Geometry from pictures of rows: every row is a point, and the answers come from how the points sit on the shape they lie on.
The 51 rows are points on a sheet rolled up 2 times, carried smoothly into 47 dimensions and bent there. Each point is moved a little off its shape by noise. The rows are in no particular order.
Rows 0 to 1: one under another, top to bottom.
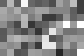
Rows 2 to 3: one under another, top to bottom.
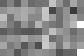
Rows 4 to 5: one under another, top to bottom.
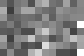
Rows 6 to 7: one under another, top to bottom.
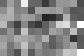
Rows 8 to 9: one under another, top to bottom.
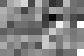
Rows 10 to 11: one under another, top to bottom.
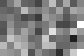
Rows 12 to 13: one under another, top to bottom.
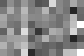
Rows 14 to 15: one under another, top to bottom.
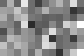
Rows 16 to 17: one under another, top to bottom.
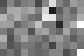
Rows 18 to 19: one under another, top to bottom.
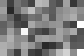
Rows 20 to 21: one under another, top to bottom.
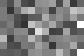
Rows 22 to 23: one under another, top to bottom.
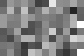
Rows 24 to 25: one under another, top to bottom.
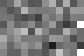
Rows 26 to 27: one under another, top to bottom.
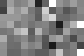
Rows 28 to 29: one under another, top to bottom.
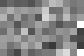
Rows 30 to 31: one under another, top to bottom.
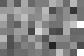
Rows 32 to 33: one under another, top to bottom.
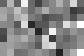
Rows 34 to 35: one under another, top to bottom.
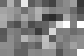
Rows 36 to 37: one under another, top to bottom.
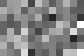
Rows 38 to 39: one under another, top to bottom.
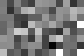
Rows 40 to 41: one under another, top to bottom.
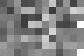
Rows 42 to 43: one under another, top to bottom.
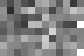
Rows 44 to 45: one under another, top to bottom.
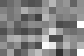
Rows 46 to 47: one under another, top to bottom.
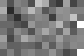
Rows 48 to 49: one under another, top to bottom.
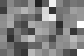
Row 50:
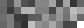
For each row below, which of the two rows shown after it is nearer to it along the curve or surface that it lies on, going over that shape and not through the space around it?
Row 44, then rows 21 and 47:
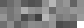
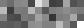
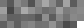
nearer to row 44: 47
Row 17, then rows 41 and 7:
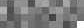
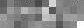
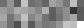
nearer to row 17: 41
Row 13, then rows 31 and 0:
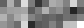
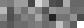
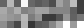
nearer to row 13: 0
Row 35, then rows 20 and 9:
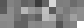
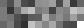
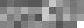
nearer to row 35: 9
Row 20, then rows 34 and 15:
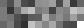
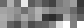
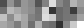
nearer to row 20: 15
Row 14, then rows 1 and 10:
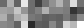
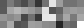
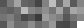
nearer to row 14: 1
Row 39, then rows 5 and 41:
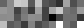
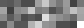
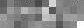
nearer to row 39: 5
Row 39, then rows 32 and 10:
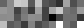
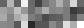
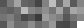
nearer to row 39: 32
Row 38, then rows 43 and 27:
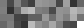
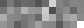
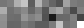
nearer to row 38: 27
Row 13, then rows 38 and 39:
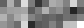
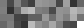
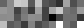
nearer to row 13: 39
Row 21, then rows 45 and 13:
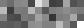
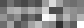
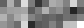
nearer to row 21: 45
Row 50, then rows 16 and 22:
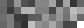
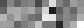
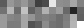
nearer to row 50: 16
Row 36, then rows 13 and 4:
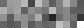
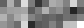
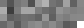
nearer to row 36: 4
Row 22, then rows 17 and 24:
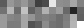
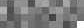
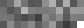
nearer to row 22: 24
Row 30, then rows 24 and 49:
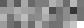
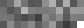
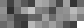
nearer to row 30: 24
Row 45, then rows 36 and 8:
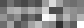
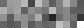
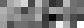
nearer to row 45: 36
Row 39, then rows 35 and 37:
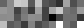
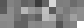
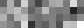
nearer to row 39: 37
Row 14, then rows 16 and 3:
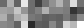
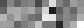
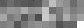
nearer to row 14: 16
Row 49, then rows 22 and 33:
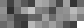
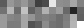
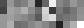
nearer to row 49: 33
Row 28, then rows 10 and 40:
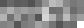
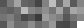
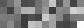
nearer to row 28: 10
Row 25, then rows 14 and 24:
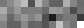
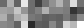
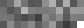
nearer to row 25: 24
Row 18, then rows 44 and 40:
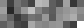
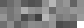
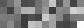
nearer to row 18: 40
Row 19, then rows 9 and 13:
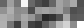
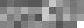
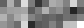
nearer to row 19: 13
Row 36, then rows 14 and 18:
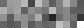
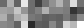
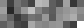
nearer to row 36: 18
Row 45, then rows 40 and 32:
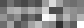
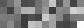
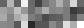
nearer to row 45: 40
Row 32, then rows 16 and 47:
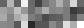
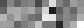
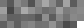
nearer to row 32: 16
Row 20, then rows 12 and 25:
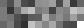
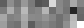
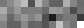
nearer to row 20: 25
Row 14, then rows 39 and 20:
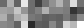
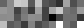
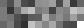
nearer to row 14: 39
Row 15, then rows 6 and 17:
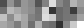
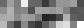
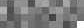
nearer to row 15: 6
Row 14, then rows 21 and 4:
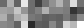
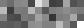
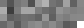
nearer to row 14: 21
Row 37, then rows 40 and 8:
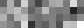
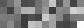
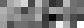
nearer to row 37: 8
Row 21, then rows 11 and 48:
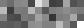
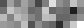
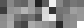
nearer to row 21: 48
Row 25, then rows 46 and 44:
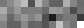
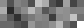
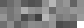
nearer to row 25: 46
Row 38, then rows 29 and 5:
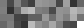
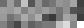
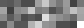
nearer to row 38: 5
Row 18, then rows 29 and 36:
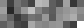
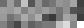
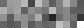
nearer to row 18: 36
